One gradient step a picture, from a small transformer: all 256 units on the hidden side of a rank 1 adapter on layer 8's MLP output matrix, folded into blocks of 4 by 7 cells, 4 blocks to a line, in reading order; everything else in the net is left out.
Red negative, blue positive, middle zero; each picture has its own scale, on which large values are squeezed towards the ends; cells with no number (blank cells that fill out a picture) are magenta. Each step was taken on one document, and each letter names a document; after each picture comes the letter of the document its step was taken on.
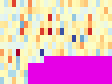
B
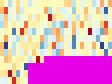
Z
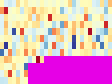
Z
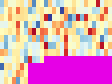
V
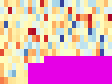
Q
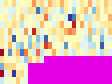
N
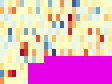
N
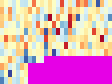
V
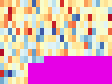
Q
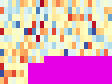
Q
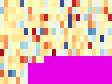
V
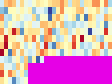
Z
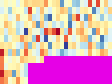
V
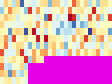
N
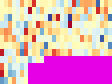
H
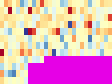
V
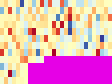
N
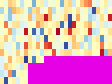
N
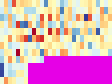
B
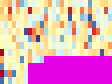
Q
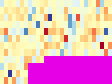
H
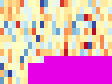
Q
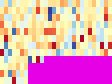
Z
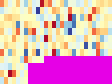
Q
